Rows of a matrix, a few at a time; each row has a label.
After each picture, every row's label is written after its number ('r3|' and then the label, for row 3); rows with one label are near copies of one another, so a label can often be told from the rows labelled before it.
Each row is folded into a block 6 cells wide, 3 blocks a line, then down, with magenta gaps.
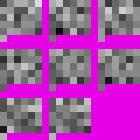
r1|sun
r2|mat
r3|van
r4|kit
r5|mat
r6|mat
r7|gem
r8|gem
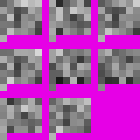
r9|sun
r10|van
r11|sun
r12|sun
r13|mat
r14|mat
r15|van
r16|sun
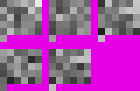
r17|sun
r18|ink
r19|gem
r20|mat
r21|gem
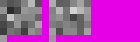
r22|ink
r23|van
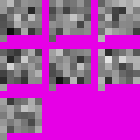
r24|mat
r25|kit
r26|sun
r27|ink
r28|mat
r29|van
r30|van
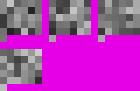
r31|mat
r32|ink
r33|gem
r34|sun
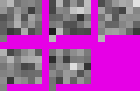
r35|mat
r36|gem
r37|sun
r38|van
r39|kit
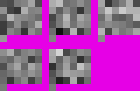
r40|ink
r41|mat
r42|van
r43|mat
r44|mat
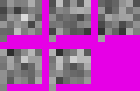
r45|kit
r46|gem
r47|ink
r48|van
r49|van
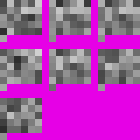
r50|gem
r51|van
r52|van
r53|sun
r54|van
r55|ink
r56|ink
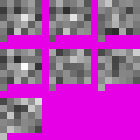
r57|kit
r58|kit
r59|mat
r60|kit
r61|van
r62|sun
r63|sun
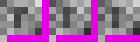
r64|sun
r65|sun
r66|sun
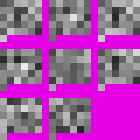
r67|sun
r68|kit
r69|sun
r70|kit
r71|gem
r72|sun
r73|van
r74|mat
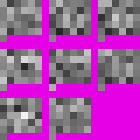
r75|van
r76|mat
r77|mat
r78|van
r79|gem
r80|mat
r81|kit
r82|van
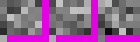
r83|ink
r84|gem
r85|mat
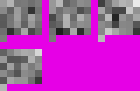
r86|mat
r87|mat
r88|sun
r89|sun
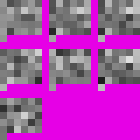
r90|van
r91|gem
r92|gem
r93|sun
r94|van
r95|gem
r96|kit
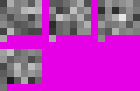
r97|gem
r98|ink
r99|kit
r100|mat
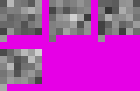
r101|gem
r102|kit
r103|ink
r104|sun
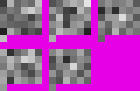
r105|gem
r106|sun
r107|kit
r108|van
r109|kit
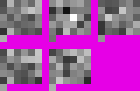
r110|gem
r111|kit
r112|ink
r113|gem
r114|sun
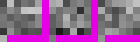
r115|gem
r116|mat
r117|sun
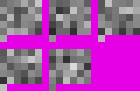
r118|sun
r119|ink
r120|gem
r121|gem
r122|kit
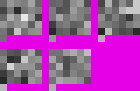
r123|kit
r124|ink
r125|gem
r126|ink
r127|sun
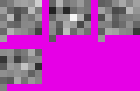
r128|sun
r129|kit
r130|sun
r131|kit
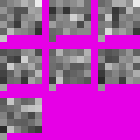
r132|sun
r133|kit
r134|sun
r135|ink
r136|gem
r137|ink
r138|gem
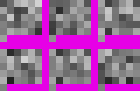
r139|sun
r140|ink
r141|van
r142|van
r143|van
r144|mat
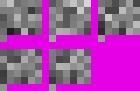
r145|mat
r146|sun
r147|ink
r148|ink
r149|ink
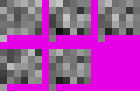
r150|sun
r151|mat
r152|mat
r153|ink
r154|mat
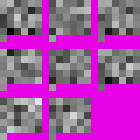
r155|mat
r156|gem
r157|mat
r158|van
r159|ink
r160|mat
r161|sun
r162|kit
